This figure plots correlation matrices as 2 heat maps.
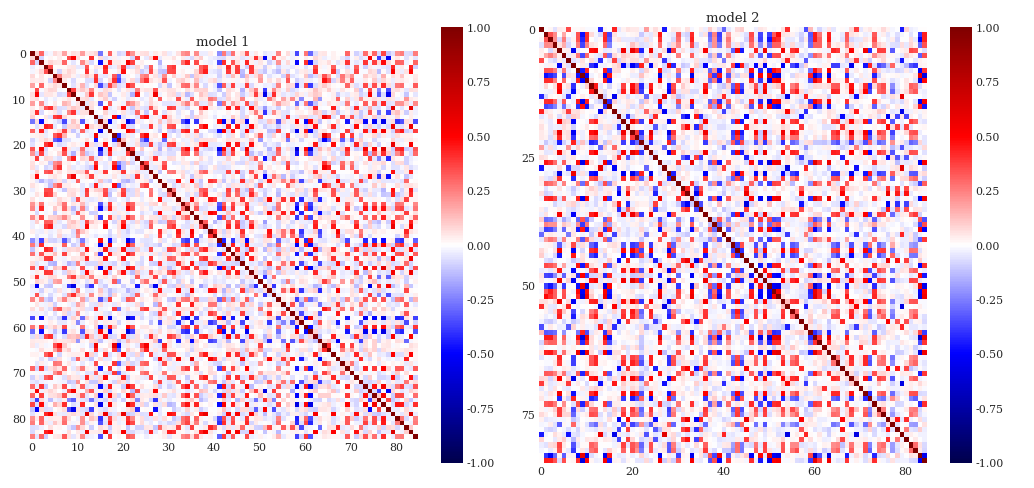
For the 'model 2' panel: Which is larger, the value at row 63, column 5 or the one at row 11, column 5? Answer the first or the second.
the first
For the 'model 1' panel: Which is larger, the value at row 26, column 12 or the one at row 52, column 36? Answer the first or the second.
the first
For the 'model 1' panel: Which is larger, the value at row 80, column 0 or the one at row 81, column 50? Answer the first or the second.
the first
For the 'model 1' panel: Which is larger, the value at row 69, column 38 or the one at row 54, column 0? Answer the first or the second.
the second
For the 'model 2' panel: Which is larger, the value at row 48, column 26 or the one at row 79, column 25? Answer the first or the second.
the second
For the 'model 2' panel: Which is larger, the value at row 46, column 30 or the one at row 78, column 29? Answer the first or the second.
the first
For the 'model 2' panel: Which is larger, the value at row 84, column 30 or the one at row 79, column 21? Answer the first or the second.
the first
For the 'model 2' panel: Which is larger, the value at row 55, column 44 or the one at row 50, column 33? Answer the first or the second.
the first
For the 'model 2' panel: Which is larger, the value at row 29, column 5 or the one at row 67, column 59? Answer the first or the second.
the first
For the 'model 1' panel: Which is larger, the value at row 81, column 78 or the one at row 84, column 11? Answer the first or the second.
the second
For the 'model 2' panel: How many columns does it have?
85
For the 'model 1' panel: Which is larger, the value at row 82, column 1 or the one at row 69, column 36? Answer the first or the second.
the second
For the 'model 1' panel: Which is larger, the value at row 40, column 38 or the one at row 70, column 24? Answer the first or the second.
the second
